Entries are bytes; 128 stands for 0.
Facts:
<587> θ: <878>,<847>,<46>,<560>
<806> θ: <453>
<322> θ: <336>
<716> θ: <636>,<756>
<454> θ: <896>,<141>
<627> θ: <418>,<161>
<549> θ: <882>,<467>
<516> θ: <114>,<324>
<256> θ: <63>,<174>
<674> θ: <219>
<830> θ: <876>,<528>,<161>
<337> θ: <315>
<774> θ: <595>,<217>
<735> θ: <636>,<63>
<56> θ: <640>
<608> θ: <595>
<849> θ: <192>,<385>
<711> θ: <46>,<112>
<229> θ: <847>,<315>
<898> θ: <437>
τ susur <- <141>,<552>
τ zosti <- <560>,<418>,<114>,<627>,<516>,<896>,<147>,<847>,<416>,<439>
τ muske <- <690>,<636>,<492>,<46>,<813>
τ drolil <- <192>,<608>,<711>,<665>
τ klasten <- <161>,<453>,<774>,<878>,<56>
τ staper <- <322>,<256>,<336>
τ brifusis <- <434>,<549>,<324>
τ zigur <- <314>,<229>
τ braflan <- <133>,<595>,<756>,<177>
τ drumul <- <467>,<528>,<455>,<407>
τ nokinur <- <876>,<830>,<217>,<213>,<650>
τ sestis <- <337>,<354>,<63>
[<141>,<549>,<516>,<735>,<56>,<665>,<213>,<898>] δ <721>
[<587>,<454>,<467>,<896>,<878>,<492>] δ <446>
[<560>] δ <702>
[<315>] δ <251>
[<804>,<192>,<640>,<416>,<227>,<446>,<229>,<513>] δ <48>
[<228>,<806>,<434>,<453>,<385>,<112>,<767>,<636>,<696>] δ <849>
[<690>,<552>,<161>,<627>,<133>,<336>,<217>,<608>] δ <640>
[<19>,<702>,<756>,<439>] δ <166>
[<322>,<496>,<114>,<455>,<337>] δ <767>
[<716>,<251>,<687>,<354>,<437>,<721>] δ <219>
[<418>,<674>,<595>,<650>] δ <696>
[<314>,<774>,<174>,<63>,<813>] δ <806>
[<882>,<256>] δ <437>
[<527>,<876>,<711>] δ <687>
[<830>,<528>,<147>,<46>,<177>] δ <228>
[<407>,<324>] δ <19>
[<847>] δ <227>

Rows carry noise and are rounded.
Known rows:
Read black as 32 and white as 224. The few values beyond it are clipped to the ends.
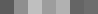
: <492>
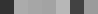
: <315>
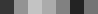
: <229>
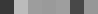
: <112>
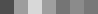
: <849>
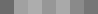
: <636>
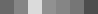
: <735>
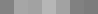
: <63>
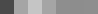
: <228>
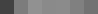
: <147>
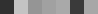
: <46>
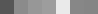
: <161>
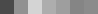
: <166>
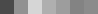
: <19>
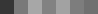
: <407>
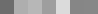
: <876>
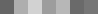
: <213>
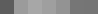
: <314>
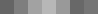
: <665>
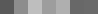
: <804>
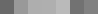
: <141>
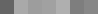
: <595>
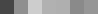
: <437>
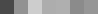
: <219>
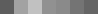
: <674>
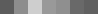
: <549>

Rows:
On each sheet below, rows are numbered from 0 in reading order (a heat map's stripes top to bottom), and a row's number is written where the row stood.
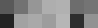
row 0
<336>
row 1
<878>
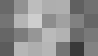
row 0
<552>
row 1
<830>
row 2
<192>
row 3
<337>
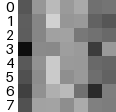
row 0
<527>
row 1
<454>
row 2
<322>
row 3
<560>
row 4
<898>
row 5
<56>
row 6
<711>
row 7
<453>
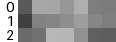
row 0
<385>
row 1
<114>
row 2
<608>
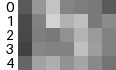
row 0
<774>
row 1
<640>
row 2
<418>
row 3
<528>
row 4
<174>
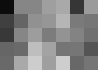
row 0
<847>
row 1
<896>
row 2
<455>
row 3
<256>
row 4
<217>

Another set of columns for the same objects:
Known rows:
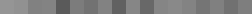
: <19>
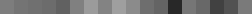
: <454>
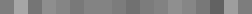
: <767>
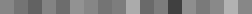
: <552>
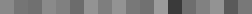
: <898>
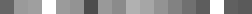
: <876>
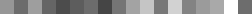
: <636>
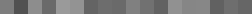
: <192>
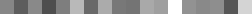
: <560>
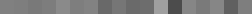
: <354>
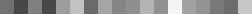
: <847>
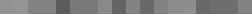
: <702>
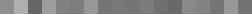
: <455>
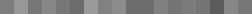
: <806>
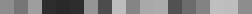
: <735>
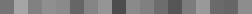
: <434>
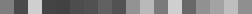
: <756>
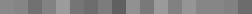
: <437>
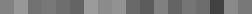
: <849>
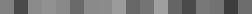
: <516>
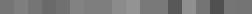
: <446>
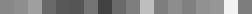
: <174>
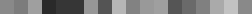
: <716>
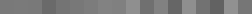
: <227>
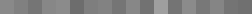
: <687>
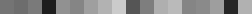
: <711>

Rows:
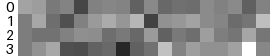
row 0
<407>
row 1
<337>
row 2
<640>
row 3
<63>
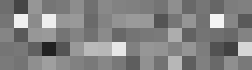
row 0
<416>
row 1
<528>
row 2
<439>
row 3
<587>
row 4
<147>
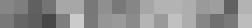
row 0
<315>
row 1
<878>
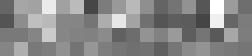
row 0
<161>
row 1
<627>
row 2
<650>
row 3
<314>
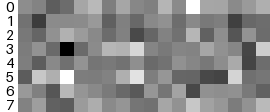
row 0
<46>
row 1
<896>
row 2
<114>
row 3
<229>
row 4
<665>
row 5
<830>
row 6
<141>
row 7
<112>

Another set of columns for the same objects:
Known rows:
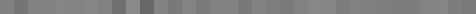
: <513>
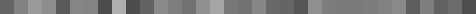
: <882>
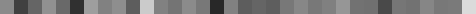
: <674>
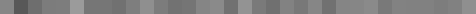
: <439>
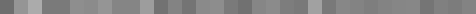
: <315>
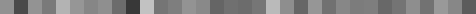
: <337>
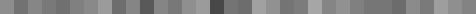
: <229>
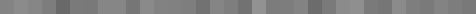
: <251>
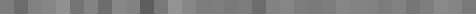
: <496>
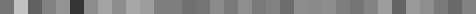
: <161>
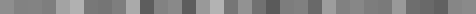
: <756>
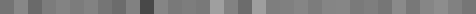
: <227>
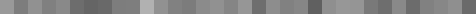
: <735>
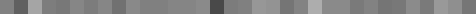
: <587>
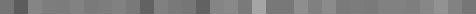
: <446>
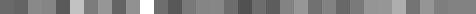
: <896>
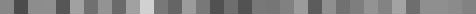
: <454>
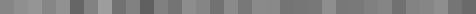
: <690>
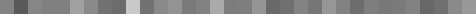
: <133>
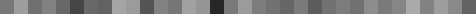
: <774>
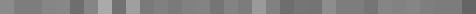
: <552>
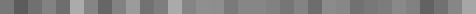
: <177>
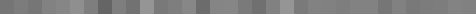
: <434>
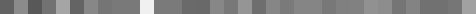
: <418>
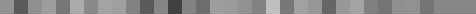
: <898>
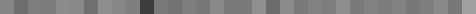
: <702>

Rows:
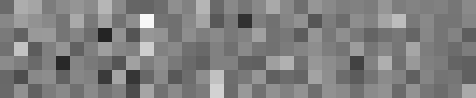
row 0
<46>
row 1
<141>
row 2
<549>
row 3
<876>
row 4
<336>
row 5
<467>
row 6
<528>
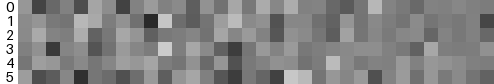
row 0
<516>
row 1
<63>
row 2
<636>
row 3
<830>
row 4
<878>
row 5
<322>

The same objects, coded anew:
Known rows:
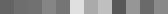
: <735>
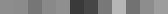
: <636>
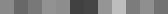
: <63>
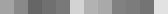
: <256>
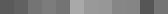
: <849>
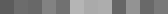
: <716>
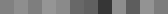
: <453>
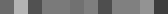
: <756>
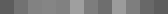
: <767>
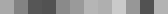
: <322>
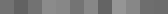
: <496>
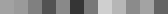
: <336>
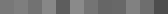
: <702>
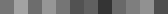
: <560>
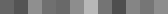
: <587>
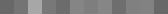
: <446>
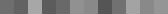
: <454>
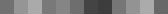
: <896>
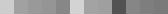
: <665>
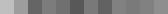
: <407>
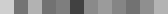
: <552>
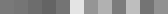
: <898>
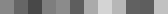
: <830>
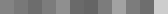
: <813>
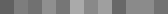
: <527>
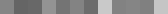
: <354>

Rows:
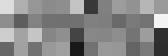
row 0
<141>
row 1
<229>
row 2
<192>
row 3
<418>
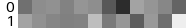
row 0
<114>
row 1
<549>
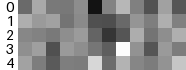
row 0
<161>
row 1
<467>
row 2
<46>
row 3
<876>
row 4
<213>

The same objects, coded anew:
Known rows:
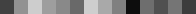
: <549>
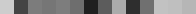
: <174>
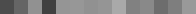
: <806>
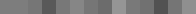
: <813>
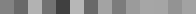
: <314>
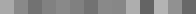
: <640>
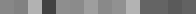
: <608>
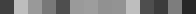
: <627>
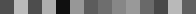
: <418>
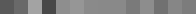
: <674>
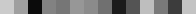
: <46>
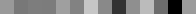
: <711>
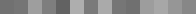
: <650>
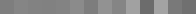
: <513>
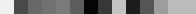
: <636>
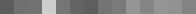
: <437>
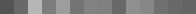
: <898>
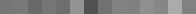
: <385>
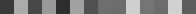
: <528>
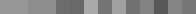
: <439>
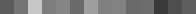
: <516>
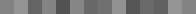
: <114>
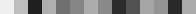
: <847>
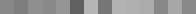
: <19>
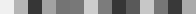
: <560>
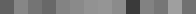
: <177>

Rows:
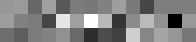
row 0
<896>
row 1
<587>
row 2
<141>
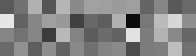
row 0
<454>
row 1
<756>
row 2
<552>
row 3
<595>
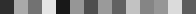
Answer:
<876>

